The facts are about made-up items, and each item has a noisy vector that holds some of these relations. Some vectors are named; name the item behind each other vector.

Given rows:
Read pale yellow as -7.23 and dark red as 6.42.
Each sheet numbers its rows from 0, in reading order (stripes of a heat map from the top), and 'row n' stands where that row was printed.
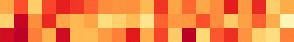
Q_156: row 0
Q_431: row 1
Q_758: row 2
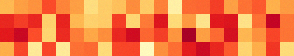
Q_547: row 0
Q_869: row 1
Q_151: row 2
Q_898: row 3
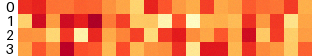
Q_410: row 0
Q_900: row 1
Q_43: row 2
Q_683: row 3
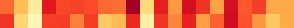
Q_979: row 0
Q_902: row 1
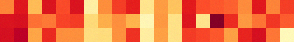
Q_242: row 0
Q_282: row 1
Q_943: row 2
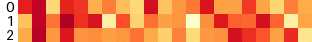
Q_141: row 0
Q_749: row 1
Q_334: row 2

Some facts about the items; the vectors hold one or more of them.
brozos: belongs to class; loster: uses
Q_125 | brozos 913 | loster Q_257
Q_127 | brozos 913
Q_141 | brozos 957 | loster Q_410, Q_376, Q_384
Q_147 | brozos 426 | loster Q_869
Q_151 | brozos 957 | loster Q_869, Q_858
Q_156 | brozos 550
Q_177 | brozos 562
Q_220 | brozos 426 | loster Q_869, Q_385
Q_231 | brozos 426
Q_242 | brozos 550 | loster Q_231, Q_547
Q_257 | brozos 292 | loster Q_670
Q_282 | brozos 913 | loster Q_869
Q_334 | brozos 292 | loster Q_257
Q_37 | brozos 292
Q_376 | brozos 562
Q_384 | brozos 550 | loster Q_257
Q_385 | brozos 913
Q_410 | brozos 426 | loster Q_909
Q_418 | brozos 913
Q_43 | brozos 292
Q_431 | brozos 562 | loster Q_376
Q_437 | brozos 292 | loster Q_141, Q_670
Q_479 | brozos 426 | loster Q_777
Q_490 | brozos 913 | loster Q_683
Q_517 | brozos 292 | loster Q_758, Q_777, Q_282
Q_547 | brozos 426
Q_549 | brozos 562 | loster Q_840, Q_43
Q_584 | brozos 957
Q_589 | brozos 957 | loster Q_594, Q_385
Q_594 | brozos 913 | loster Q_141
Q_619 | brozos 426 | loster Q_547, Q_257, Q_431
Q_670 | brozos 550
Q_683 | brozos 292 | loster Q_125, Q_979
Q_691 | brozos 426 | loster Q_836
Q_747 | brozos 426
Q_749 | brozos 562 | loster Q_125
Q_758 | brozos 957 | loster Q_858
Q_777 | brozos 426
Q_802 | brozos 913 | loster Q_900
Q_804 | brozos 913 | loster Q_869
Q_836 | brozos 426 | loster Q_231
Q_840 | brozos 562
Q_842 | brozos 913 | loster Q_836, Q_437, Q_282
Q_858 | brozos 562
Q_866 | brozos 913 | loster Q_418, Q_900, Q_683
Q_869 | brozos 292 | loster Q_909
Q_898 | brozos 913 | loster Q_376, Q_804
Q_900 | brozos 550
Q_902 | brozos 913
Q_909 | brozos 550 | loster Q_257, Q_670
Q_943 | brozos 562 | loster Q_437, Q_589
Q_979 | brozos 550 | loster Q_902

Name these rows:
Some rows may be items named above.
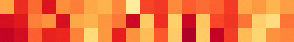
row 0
Q_37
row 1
Q_758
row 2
Q_517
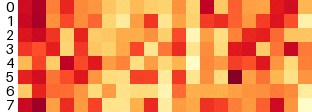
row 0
Q_437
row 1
Q_943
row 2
Q_858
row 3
Q_869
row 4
Q_125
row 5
Q_777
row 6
Q_376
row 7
Q_943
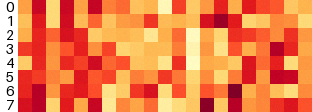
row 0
Q_802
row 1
Q_619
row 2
Q_257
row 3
Q_670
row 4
Q_900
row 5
Q_909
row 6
Q_479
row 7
Q_842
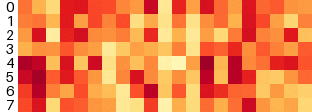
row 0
Q_979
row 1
Q_418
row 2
Q_384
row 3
Q_547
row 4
Q_842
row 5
Q_517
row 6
Q_589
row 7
Q_594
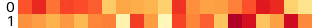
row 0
Q_177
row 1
Q_804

